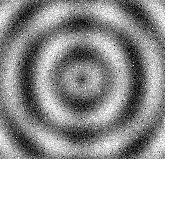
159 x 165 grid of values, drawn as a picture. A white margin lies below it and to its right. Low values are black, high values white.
There is no seam. On average the colour sits 50% of the way up the scale. Concentric rings centre on the centre. Upright stripes repeat 3 times across the table. There is no overall slope.
